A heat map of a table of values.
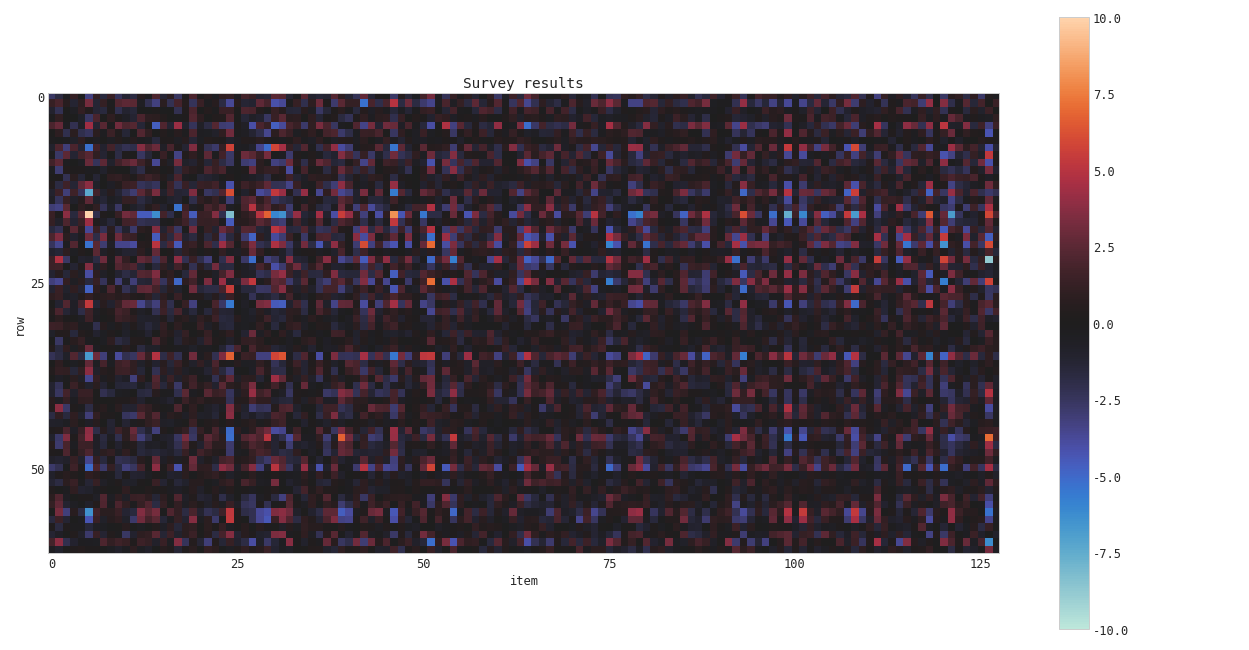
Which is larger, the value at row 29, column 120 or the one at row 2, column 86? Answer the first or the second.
the first
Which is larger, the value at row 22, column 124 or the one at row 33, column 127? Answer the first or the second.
the second
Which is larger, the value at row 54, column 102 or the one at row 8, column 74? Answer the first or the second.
the second
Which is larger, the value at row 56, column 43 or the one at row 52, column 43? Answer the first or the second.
the first
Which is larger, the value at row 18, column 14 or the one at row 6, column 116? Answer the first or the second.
the first
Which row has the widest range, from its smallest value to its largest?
16
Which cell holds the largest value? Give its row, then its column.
16, 5
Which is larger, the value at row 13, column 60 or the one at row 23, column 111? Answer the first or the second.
the second
